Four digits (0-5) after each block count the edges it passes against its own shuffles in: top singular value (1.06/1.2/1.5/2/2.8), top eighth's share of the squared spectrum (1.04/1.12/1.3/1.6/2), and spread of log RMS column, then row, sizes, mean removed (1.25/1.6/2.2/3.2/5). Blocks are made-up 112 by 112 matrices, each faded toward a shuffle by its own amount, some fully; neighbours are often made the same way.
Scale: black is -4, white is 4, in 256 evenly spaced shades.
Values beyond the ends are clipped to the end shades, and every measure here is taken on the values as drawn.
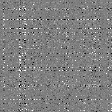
3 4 3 3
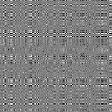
5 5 4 4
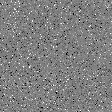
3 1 0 0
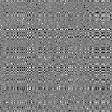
5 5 3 4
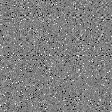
4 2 0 1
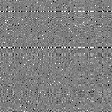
5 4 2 3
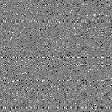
5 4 2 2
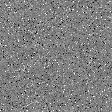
0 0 0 0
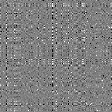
5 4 3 3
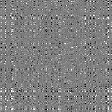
5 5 3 3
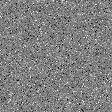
1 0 0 0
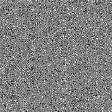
4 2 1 1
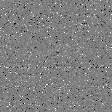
3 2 0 1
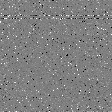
4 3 0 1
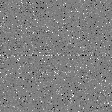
3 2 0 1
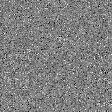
3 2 0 0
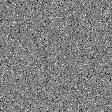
0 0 0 0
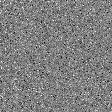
1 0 0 0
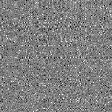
4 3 2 2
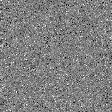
3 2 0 1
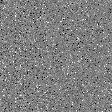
0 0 1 0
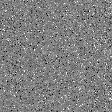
0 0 1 0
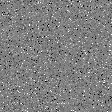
0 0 0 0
